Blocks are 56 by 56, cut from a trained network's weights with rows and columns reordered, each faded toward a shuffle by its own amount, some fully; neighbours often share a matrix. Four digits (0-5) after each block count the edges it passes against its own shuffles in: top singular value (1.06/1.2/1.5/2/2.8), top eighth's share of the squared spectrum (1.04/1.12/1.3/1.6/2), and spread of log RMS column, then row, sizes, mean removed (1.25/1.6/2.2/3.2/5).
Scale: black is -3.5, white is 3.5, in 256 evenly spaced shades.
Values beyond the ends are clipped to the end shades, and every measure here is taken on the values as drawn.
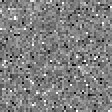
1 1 0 0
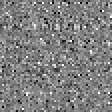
3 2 0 2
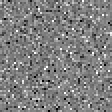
0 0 0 0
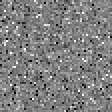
1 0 0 0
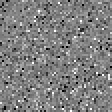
0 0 0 0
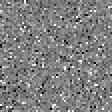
0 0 0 0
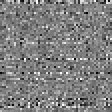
4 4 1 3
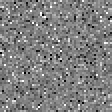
0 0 0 0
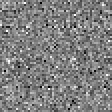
3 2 0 1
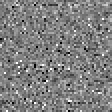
2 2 0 1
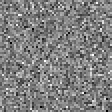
2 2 1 0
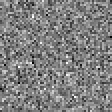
2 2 0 0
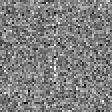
2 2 0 0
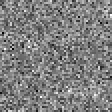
1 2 0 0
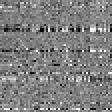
4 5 0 4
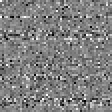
3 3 0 3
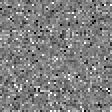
2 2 0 1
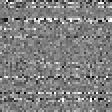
4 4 0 4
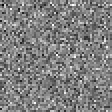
2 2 0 1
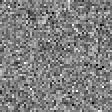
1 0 0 0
